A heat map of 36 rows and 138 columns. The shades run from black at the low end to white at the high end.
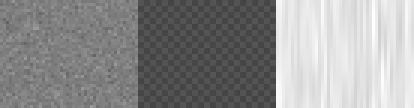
It is made of 1 by 3 panels. Panel 1,1: middling, fine-grained, faint in contrast. Panel 1,2: low, checkered, faint in contrast. Panel 1,3: very high, streaked downward, faint in contrast.
